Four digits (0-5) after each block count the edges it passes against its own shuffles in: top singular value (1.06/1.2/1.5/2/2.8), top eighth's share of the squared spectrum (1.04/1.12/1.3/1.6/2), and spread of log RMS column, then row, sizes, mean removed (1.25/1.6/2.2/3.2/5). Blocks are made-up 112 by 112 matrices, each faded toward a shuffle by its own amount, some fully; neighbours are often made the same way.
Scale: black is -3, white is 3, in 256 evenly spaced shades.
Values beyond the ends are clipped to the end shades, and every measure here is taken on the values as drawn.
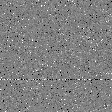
3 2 0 1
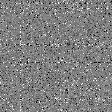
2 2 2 2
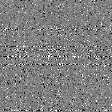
2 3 2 3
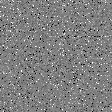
1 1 0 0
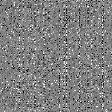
4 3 3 1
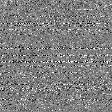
2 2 0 4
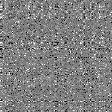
4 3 2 3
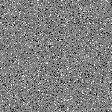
3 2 1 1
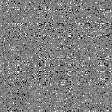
4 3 2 3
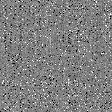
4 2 1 1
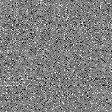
4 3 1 2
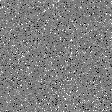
2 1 0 0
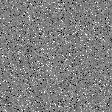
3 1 1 0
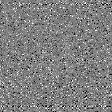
4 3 2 2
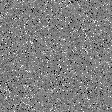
1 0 0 0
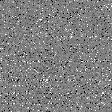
3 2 0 1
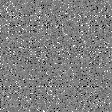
4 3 1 2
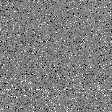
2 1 1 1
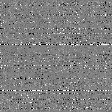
3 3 2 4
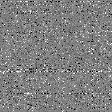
2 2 2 3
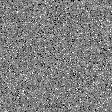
0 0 0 0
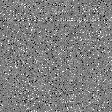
4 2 0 1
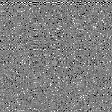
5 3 1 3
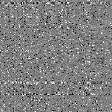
4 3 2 2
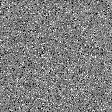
2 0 0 0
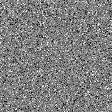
3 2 0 0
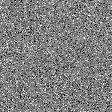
0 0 0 0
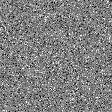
1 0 0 0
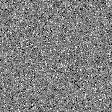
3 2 0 0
